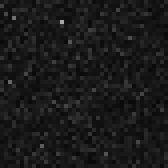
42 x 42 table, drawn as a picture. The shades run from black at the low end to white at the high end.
There is no overall slope. On average the colour sits 10% of the way up the scale. The texture is fine-grained noise. The halves do not mirror each other. The values are skewed, with a long tail toward high values. No single row or column stands out from its neighbours.
